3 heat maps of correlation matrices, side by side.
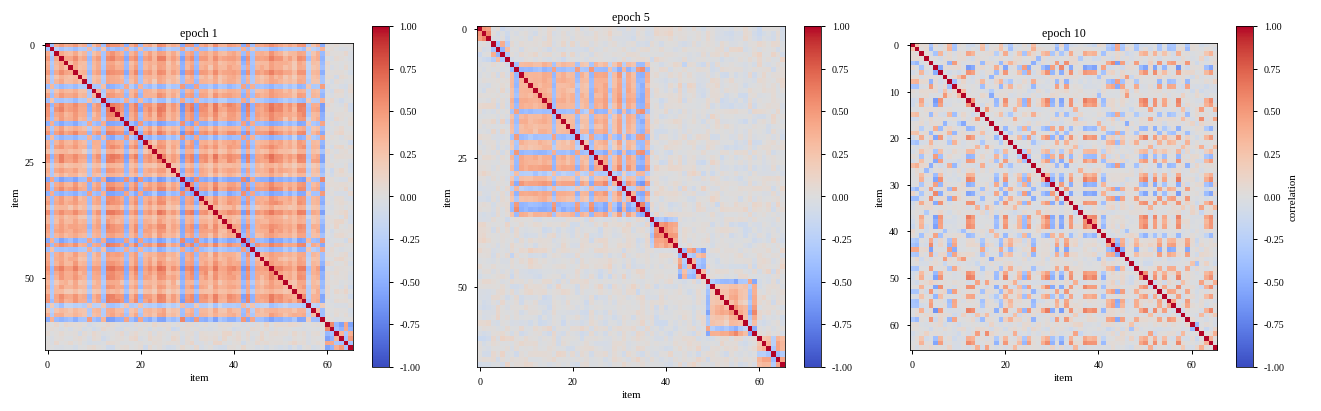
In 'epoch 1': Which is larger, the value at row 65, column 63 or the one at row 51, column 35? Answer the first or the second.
the first
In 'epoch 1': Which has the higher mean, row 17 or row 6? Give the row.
6
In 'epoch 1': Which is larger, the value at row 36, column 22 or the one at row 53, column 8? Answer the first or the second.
the first
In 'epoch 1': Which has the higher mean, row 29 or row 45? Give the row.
45
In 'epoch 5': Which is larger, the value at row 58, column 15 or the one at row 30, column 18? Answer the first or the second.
the second
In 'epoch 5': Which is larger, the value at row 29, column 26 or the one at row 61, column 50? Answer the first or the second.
the first
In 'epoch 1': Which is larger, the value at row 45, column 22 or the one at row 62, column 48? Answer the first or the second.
the first
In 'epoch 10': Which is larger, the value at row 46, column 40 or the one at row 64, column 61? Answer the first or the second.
the second
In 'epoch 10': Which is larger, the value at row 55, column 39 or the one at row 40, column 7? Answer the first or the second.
the first
